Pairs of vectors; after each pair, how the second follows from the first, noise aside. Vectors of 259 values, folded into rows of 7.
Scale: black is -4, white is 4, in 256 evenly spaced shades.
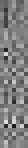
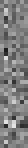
sign-scrambled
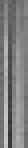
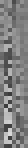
sign-scrambled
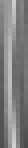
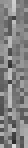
sign-scrambled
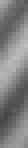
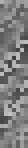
sign-scrambled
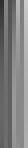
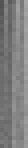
shrunk
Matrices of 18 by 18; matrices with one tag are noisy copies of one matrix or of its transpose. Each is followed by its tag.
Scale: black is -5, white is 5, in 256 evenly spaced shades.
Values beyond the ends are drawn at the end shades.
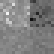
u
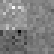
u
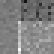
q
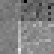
q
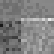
q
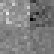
u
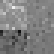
u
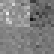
u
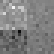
u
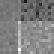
q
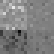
u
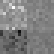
u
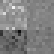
u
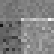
q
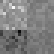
u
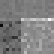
q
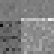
q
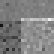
q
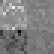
u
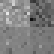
u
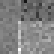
q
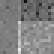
q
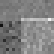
q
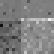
q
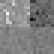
u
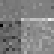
q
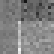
q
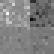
u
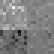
u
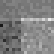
q
